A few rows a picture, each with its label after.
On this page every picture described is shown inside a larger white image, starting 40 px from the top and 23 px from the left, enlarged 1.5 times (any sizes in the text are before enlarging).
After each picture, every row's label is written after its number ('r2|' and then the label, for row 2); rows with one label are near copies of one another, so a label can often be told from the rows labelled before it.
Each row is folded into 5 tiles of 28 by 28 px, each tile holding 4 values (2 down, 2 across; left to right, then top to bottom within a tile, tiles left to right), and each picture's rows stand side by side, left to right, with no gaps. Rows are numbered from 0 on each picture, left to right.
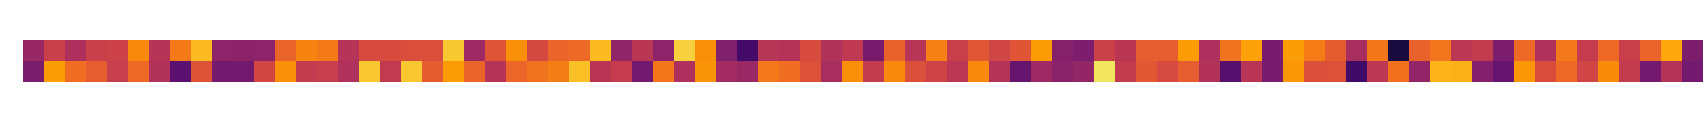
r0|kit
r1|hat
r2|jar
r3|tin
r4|kit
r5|kit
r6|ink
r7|kit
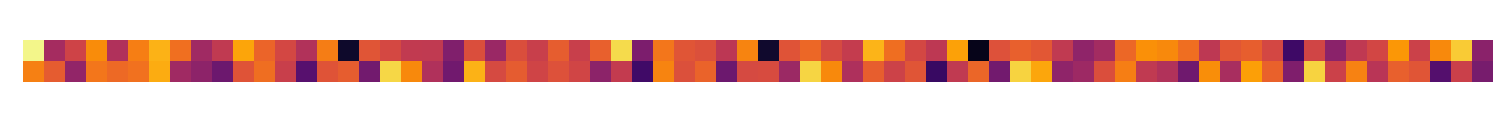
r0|jar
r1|ink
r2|kit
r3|ink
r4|ink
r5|hat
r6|kit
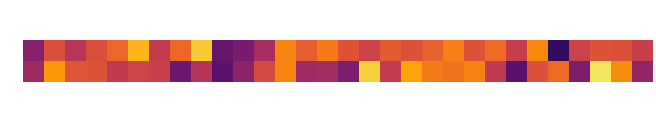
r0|kit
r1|hat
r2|ink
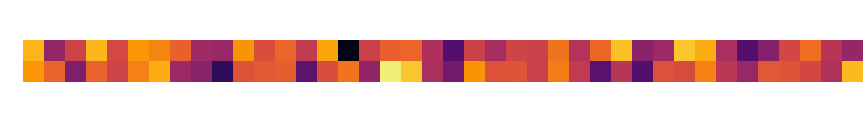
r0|jar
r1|ink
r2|kit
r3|tin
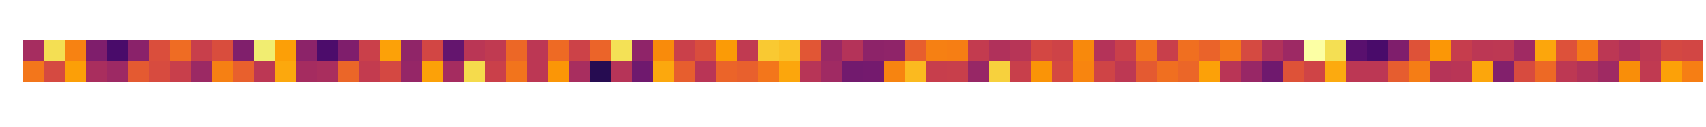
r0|tin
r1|tin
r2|kit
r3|jar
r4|hat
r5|jar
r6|tin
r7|hat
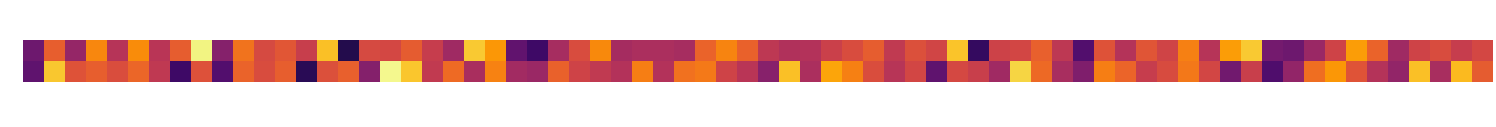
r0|kit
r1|ink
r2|tin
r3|hat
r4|ink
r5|kit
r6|hat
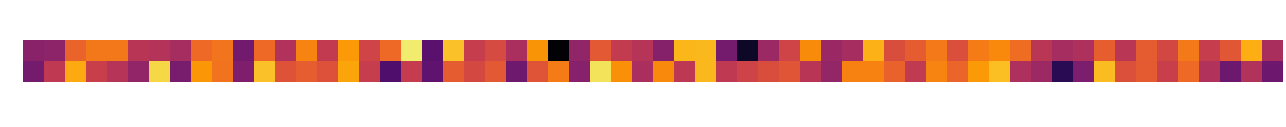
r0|hat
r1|kit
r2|ink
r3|tin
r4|jar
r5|kit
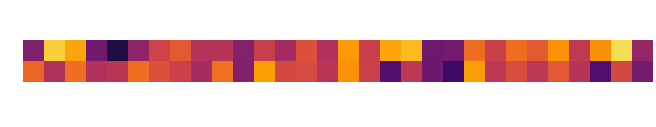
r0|tin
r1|kit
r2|kit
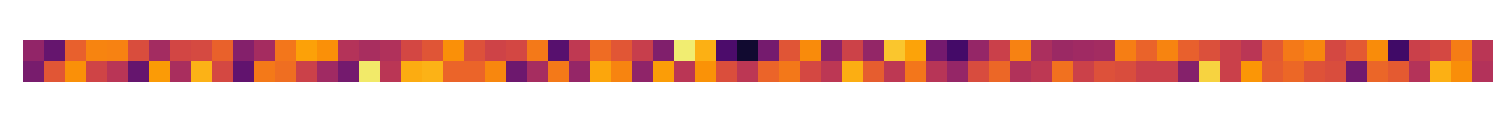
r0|hat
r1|hat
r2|ink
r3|tin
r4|tin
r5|hat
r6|ink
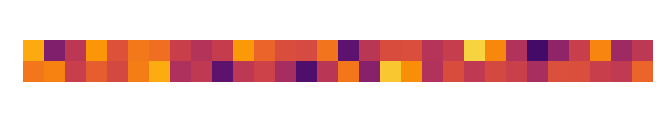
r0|jar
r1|ink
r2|tin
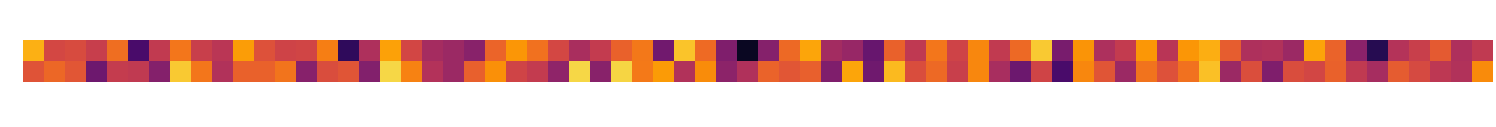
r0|ink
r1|ink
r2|hat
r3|tin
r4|kit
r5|jar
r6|tin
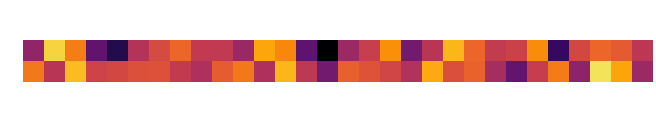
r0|tin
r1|tin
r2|ink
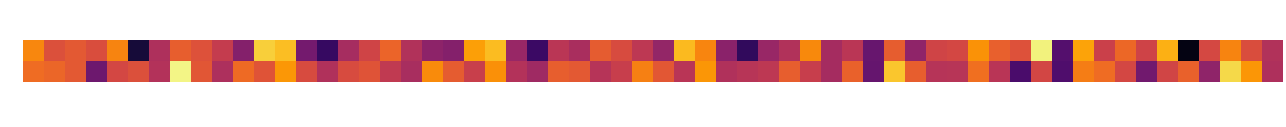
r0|ink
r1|tin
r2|tin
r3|tin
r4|kit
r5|ink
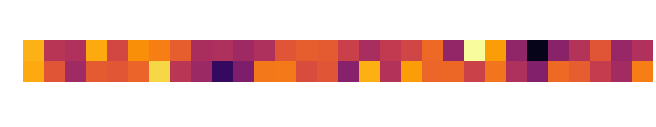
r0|jar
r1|hat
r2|tin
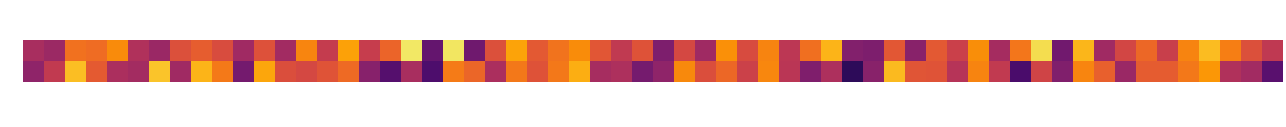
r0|hat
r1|kit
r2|jar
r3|kit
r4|kit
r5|jar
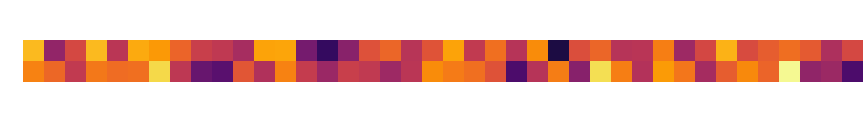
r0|jar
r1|tin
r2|ink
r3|jar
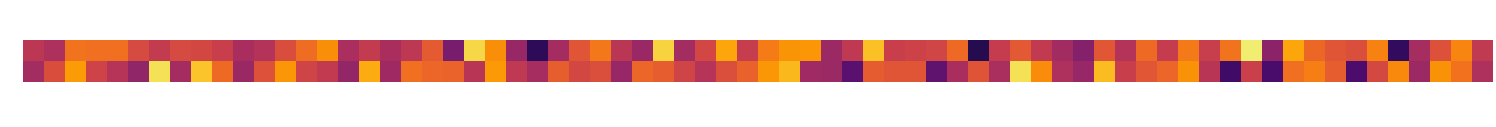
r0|hat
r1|hat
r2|tin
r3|jar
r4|ink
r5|kit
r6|ink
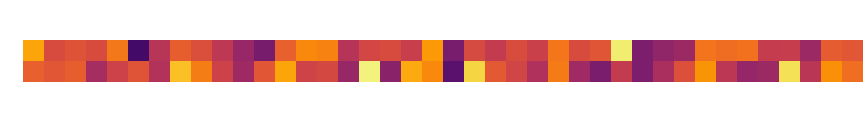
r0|ink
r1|hat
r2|kit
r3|hat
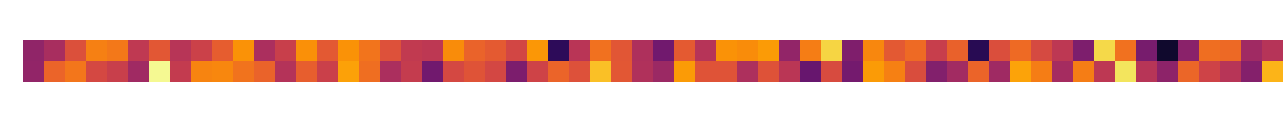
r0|hat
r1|jar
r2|ink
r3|kit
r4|ink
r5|tin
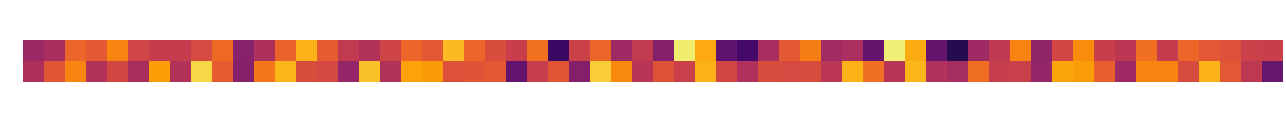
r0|hat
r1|hat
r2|ink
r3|tin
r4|tin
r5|jar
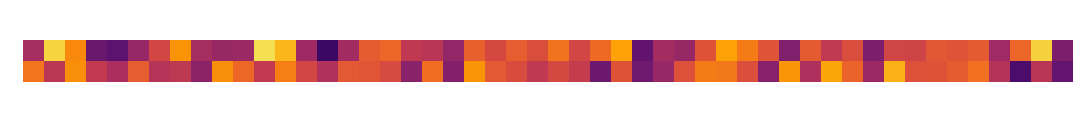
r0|tin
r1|tin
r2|kit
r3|hat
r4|kit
